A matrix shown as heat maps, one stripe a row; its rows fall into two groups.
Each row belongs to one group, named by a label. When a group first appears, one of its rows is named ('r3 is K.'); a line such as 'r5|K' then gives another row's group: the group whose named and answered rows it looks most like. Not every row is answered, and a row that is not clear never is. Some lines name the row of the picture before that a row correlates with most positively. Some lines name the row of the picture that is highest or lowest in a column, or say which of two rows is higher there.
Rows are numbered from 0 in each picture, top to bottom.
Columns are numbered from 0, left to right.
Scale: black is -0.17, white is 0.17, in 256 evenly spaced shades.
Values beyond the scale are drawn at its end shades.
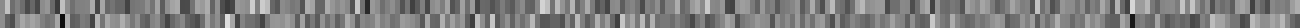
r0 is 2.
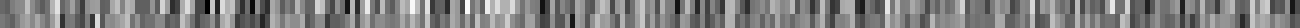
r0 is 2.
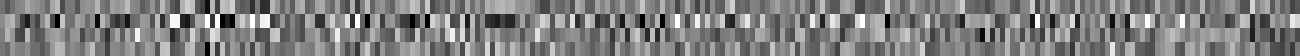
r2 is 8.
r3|2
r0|2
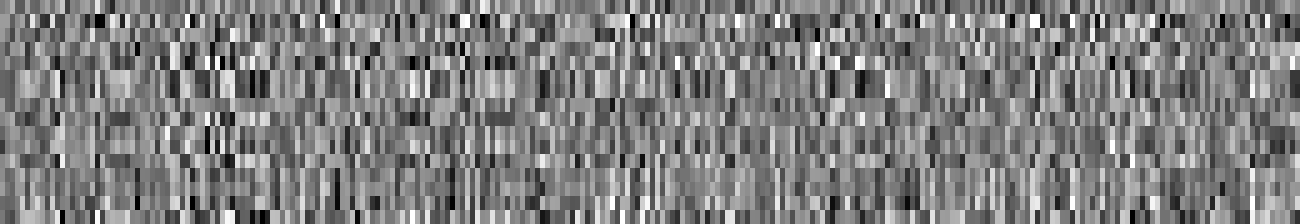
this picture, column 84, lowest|0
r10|2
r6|2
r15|2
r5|2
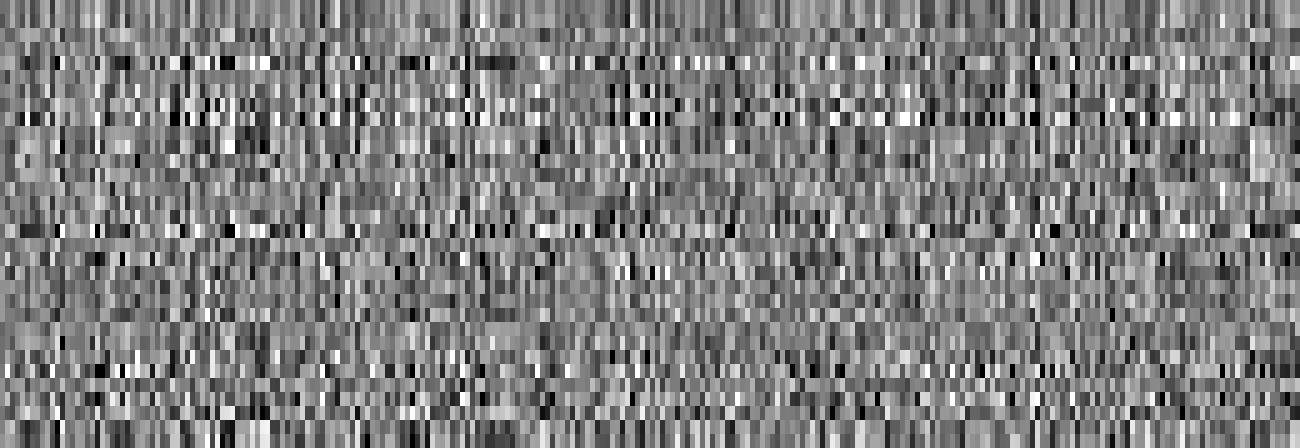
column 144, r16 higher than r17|Yes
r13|8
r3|8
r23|2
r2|2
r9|2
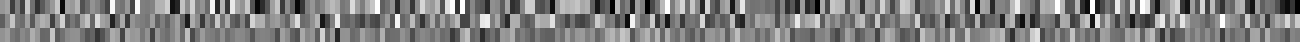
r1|8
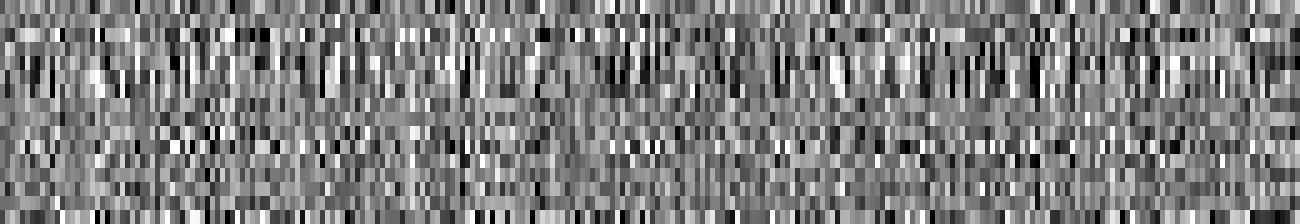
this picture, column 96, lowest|0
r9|2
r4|8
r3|8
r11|8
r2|2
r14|2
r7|2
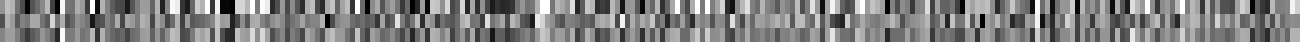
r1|8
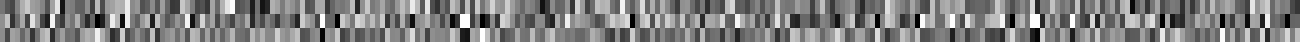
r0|2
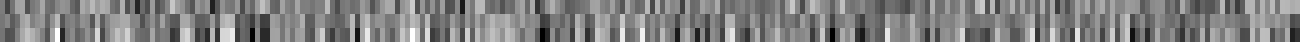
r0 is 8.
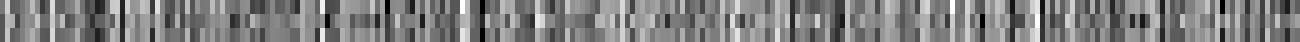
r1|8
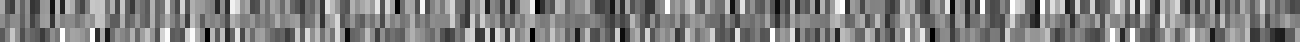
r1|8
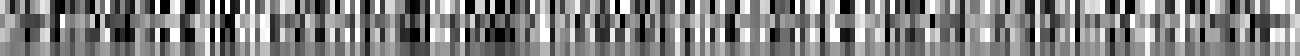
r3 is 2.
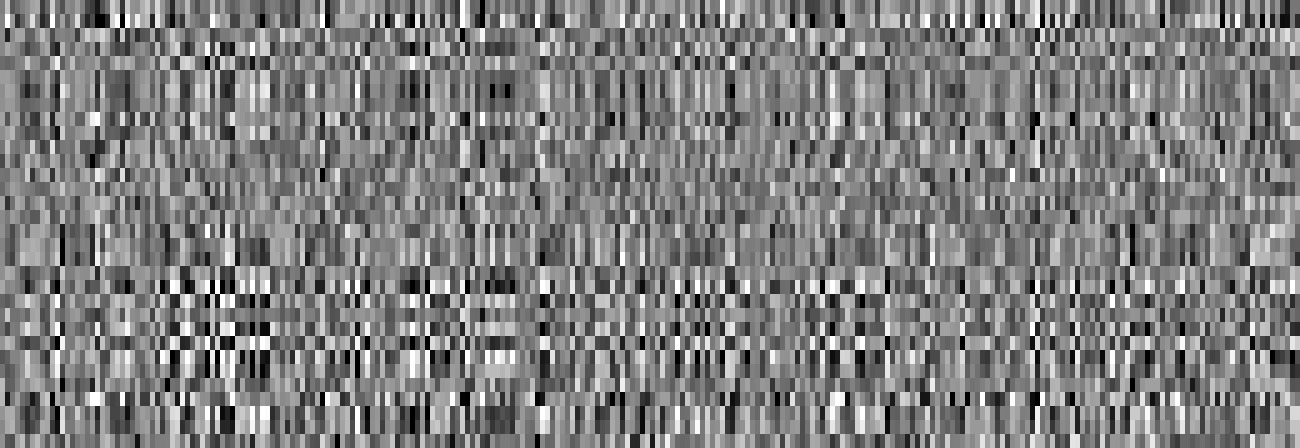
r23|2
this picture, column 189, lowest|1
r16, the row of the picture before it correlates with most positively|0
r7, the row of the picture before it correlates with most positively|1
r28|8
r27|2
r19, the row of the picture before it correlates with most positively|1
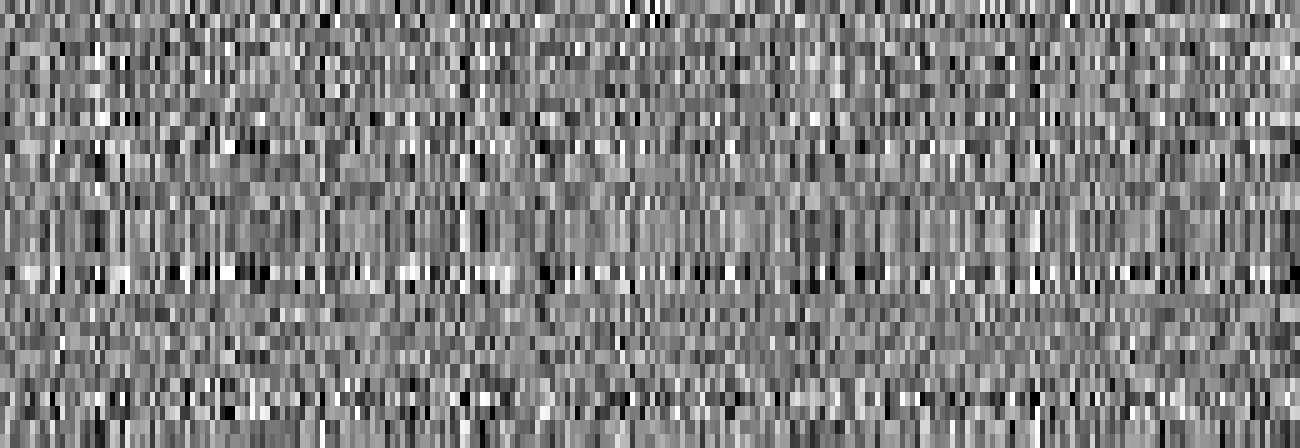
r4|8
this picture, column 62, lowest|19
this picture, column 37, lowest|28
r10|2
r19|2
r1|8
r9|2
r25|2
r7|2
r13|8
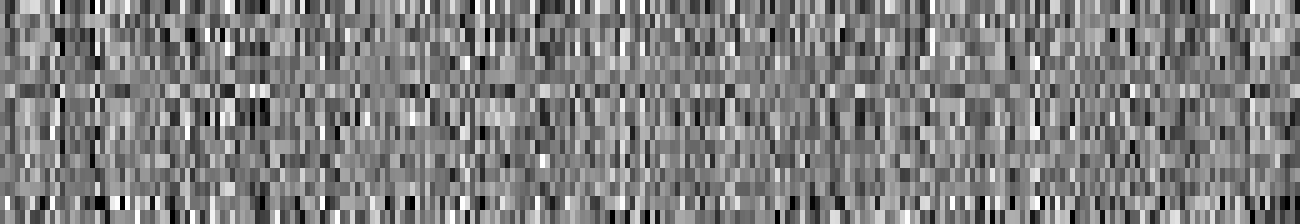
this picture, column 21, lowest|15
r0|2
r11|8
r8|2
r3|2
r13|2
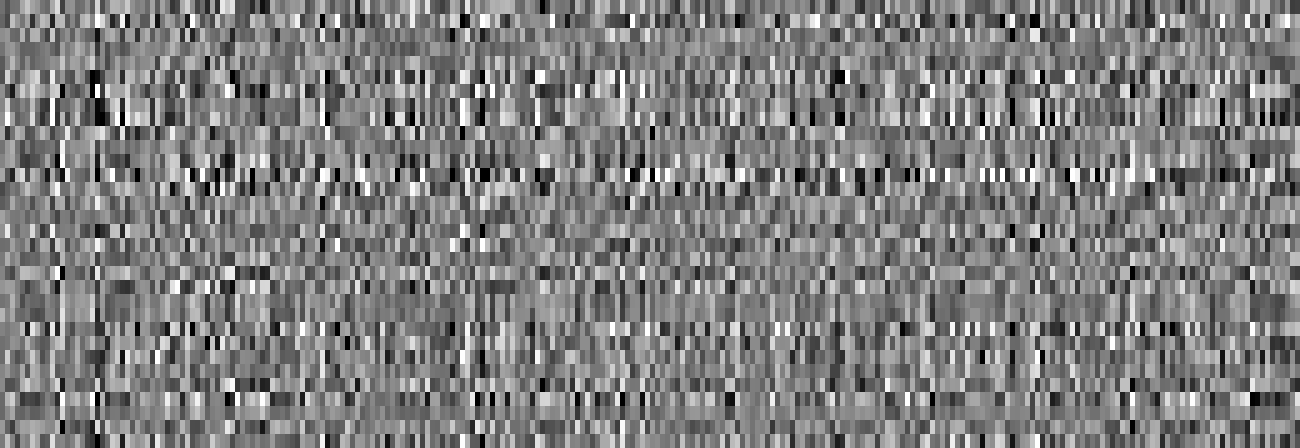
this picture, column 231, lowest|28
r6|2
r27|2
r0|2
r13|2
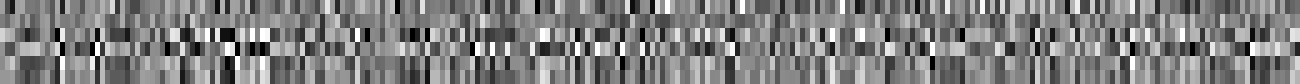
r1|8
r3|2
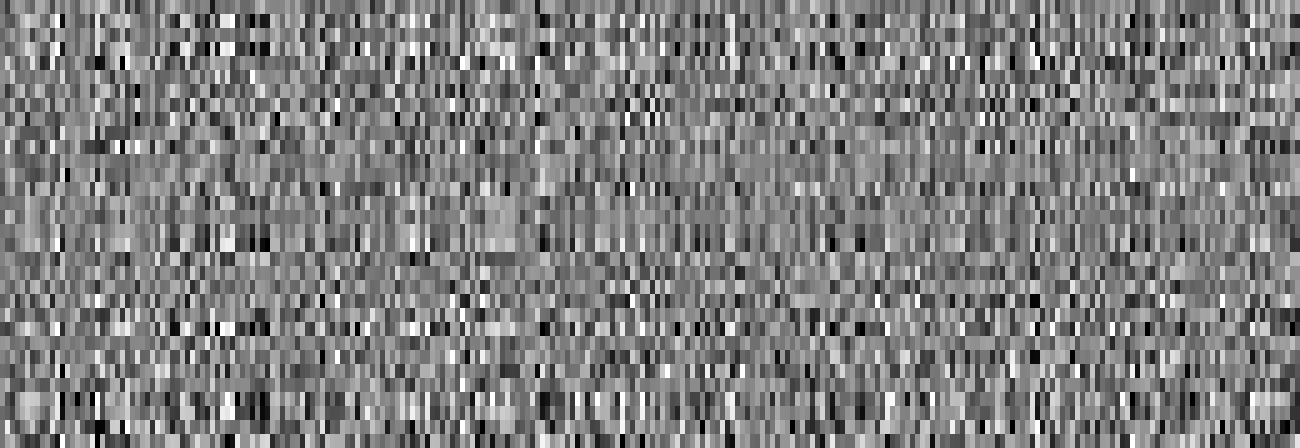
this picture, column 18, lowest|28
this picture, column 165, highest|6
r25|8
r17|2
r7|8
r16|2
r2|8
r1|2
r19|8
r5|8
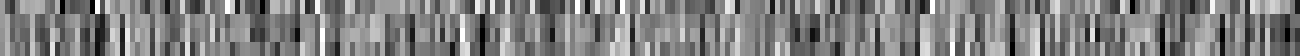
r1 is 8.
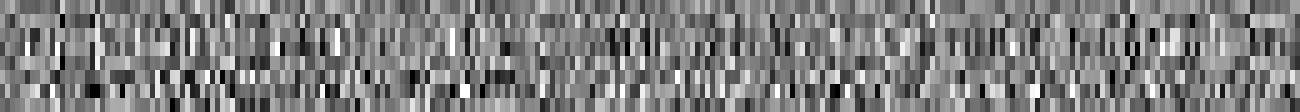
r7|2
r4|2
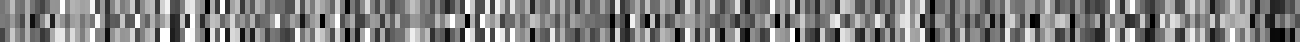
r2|2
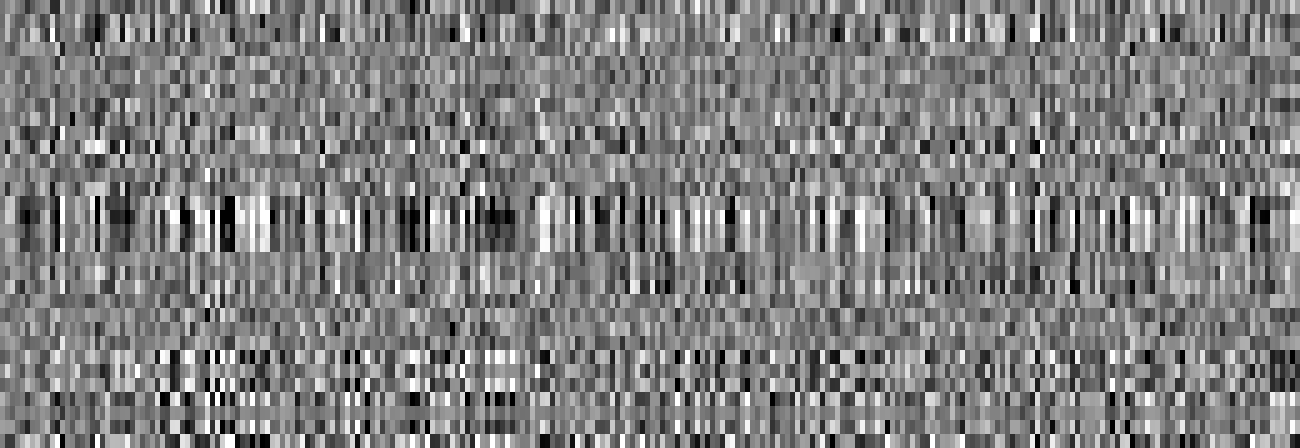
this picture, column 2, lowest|31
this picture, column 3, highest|10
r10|8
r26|8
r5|8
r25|2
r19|8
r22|2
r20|8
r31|2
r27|2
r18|8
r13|8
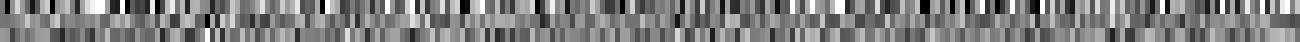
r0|8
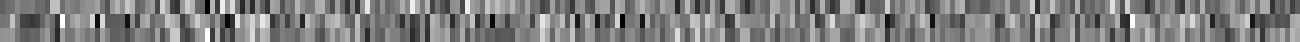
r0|2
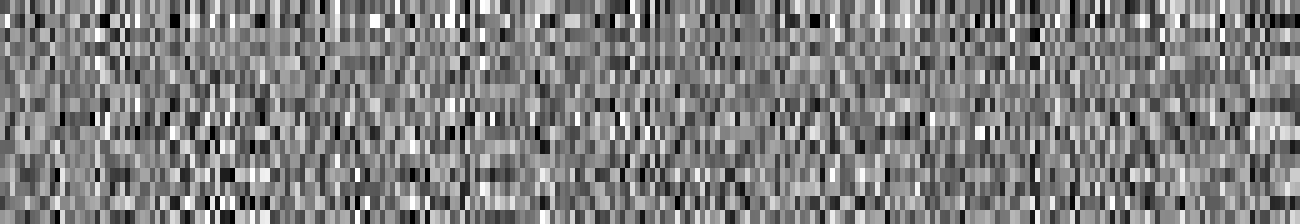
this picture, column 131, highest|9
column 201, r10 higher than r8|Yes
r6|2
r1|8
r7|8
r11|8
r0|8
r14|2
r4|8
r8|2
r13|8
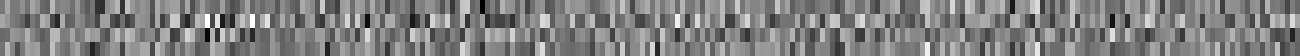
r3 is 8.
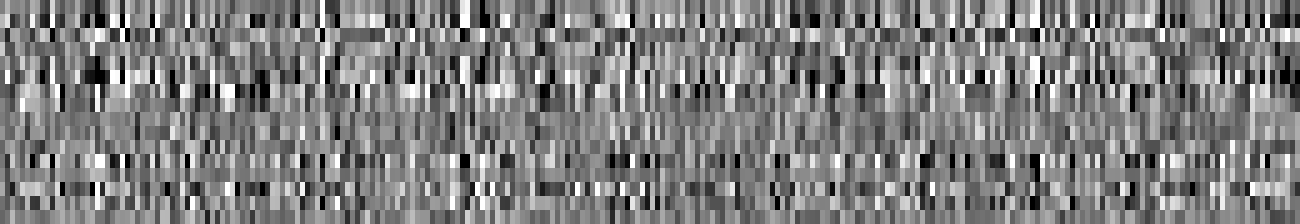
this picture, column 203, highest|1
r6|2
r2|8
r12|8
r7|2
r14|8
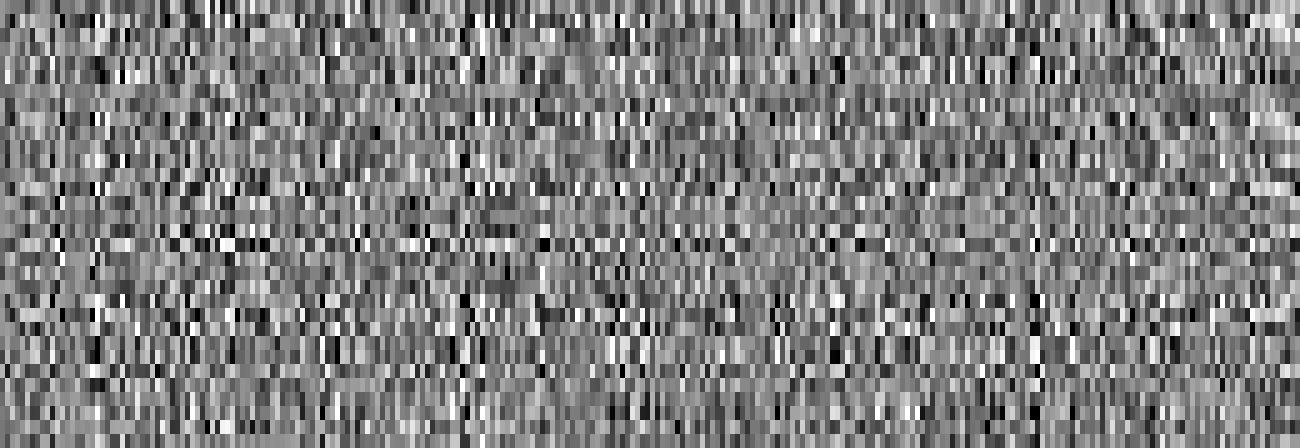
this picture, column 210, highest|17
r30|2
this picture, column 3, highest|26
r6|2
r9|8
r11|8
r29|8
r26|8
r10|8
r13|2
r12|2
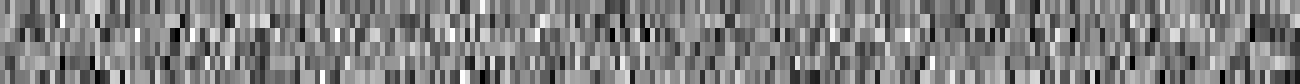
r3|2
